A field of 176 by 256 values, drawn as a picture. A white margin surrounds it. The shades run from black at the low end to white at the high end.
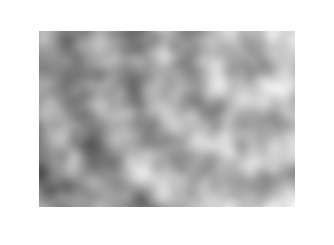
The histogram is bell-shaped. The field is smooth, with broad soft blobs. Values rise toward the right. Rings spread out from the top right.
